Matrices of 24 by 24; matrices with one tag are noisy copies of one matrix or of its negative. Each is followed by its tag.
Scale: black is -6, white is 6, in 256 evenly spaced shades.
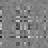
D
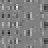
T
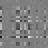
D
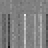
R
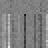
R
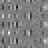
T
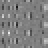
T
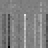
R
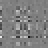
D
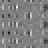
T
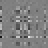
D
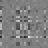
D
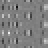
T
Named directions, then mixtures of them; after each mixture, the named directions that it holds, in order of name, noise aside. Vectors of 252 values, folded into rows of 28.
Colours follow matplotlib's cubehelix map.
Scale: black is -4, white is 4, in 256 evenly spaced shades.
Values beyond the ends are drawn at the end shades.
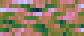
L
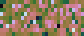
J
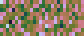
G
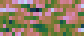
L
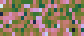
J, L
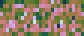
G, J, L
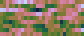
L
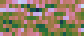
L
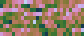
J, L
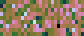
J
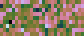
G, J, L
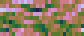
L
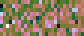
G, J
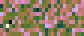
G, J, L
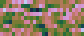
J, L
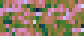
J, L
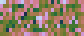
G, J, L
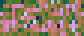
G, J, L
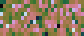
J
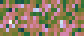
G, L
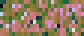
J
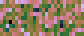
G, L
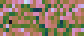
G, J, L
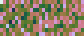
G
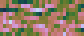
L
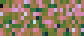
J, L
